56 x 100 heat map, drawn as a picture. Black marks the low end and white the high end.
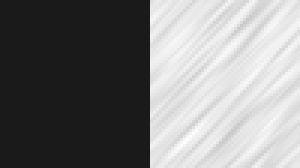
It is made of 1 by 2 panels. Panel 1,1: very low, flat. Panel 1,2: very high, slanting up to the right, faint in contrast.
